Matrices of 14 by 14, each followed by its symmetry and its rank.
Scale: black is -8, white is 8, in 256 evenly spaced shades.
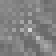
symmetric, rank three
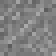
symmetric, full rank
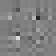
antisymmetric, rank two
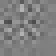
antisymmetric, rank two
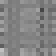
neither, rank two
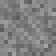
symmetric, full rank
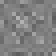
symmetric, rank three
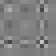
symmetric, rank one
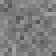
symmetric, full rank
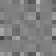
antisymmetric, rank two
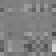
neither, rank two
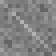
symmetric, full rank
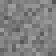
neither, full rank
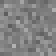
neither, full rank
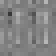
neither, rank two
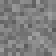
neither, full rank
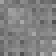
symmetric, rank three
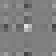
symmetric, rank one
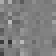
neither, rank two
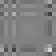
symmetric, rank one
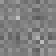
symmetric, rank three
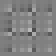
symmetric, rank one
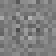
antisymmetric, rank two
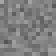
neither, full rank
